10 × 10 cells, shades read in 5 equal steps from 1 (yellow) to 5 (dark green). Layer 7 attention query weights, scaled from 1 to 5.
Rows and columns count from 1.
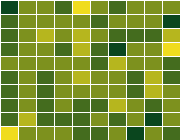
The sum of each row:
32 34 31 32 31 32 32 34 36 33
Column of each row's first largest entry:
1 10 1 7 6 1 1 1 9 8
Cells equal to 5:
5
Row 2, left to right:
4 3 3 3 3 4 3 3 3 5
